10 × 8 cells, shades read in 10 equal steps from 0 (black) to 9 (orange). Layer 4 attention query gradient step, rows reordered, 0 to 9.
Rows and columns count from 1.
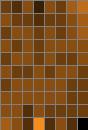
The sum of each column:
47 45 44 46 45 45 45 45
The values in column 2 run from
3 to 5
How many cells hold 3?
6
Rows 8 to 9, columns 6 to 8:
5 4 4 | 4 4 4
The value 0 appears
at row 10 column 8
